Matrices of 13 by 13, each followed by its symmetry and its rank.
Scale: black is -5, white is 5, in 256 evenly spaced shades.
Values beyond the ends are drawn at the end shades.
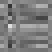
neither, rank two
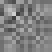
symmetric, rank two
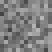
neither, full rank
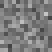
neither, full rank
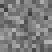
neither, full rank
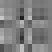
neither, rank one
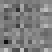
neither, rank two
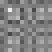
symmetric, rank two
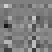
neither, rank two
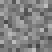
neither, full rank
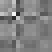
symmetric, rank two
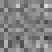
neither, rank two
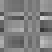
neither, rank one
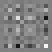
symmetric, rank two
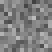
neither, full rank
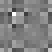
symmetric, rank two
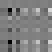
neither, rank one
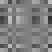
neither, rank one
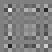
symmetric, rank one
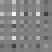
symmetric, rank one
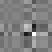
symmetric, rank one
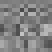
neither, rank two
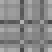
symmetric, rank one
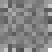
symmetric, rank two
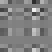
neither, rank one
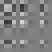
symmetric, rank one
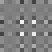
symmetric, rank one
